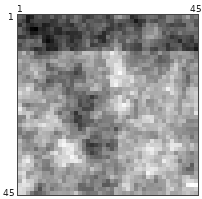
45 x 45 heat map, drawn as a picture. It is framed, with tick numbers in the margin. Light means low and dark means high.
Stripes: none. Ninth with the highest average: top left. Grain: blotchy. Seam: horizontal, 20% of the way down, the top part higher.
